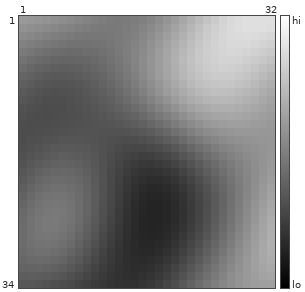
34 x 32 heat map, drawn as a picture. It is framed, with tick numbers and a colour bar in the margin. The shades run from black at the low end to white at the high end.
Odd rows or columns: none. Calmest part: middle left. Slope: up to the top right. Ninth with the highest average: top right. Ninth with the lowest average: bottom middle.
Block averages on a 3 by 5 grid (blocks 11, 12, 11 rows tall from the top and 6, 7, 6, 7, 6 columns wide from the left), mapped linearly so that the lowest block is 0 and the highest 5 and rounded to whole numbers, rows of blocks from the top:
2 2 3 5 5 / 1 1 1 2 3 / 2 1 0 1 3
